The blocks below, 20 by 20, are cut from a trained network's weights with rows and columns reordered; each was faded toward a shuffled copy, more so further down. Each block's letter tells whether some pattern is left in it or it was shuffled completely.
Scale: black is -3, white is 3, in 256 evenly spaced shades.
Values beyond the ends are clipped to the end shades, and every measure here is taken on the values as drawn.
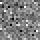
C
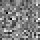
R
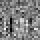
R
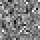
C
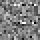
R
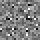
R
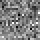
C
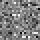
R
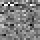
R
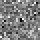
C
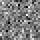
C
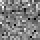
C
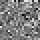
R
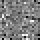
R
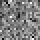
R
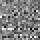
R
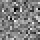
R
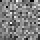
R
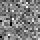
C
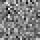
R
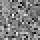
C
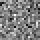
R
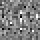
R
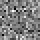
R
